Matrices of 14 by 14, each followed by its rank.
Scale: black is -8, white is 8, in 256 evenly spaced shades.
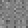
three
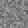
full rank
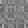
three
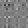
two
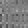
two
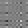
one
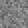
full rank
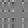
one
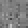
three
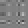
one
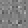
two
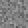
full rank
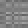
one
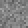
full rank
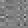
two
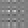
one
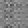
three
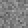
full rank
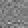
three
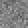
full rank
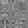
three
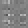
two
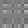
one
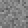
full rank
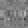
two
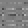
two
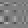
one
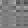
one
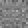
three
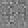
three
